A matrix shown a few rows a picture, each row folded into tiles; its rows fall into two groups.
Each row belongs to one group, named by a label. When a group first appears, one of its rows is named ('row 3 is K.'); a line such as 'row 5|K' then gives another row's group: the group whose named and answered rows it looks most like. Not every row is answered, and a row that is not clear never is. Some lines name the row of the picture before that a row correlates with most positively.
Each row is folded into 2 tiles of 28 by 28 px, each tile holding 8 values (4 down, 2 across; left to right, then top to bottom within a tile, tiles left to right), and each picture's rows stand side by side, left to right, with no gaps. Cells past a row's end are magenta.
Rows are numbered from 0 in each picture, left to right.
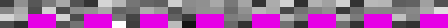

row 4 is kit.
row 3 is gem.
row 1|kit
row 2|gem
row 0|kit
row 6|gem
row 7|kit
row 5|gem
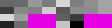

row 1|gem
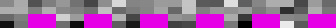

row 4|gem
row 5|gem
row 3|kit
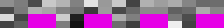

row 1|gem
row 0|kit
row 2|gem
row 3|gem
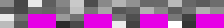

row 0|gem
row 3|gem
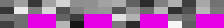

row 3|gem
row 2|kit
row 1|gem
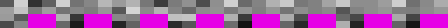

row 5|gem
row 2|kit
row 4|gem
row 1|gem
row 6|gem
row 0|kit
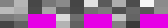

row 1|gem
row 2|gem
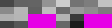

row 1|gem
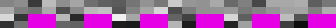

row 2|kit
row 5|kit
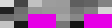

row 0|gem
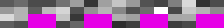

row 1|kit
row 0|kit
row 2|kit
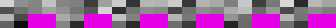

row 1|kit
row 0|gem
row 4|kit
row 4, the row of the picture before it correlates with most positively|3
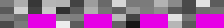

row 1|gem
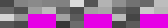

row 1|kit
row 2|kit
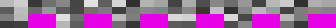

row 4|kit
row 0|kit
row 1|gem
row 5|gem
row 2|gem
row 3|kit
